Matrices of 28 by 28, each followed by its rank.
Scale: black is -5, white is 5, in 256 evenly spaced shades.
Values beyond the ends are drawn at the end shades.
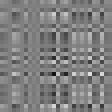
one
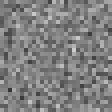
full rank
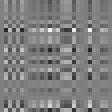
one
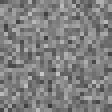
full rank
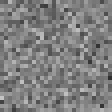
full rank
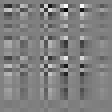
one
